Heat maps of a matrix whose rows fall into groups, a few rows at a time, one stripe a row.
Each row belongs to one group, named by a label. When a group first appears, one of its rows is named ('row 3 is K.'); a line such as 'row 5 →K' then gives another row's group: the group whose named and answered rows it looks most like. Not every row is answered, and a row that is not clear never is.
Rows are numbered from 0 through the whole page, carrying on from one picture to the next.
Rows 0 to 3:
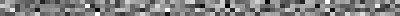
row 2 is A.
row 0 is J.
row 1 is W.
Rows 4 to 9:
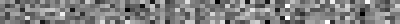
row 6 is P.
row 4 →W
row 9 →J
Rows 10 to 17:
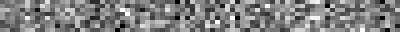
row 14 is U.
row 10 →U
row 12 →A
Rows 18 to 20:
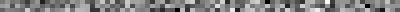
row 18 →J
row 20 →U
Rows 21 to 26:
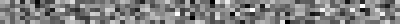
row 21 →A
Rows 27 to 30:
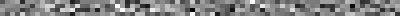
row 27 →P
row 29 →A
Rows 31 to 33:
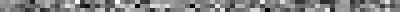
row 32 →A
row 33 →J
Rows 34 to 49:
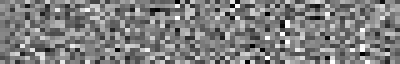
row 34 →U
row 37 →J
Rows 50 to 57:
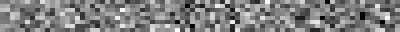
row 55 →U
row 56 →A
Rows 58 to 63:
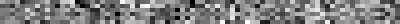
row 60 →U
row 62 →U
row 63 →J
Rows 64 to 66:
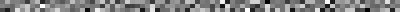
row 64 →J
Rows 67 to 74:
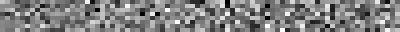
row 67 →W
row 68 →J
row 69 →A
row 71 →J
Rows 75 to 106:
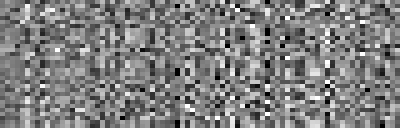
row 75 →J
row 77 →P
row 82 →J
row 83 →J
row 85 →J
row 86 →W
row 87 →A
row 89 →W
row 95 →J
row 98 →J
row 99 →U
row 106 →U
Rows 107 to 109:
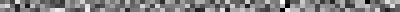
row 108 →W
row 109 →W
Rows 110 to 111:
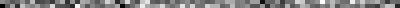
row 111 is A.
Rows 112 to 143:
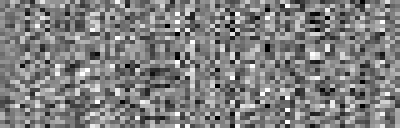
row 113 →W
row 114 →J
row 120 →U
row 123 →J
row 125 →U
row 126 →U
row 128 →P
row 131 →U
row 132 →P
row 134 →P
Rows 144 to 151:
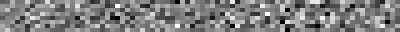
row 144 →U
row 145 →P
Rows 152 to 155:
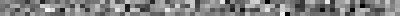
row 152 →J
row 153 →P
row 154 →P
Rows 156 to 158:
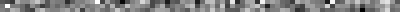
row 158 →P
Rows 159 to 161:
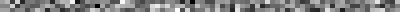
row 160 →A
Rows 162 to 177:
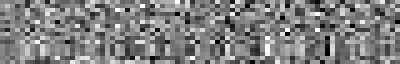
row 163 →W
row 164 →P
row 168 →P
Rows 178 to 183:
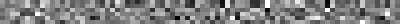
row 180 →J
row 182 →U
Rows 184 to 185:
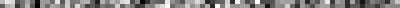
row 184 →A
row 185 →A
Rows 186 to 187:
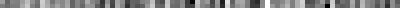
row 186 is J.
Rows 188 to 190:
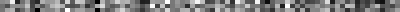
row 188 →A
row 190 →A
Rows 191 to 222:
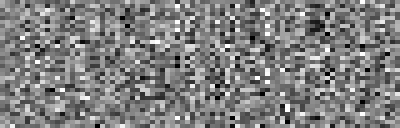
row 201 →A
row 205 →U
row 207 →U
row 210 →A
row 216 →P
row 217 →W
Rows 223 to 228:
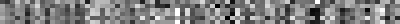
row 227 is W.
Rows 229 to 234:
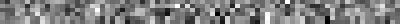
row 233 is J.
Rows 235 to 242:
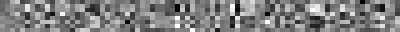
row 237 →U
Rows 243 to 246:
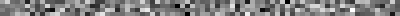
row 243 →W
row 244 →U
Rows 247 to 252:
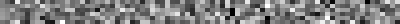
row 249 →A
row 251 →J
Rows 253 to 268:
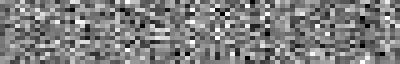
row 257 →P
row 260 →A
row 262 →A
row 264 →P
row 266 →U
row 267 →W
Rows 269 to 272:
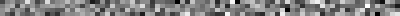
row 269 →U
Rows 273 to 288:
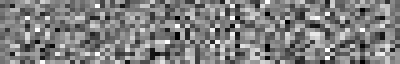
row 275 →P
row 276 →J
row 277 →U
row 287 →J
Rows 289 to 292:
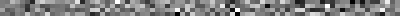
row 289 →P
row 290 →J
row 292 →U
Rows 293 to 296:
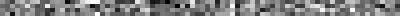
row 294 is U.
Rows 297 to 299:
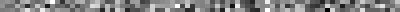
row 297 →P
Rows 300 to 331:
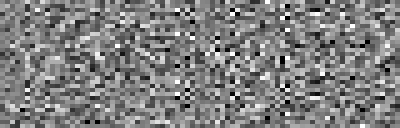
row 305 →A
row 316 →U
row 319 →P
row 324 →U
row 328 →W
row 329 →J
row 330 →A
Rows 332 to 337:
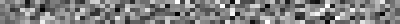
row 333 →J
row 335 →U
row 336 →P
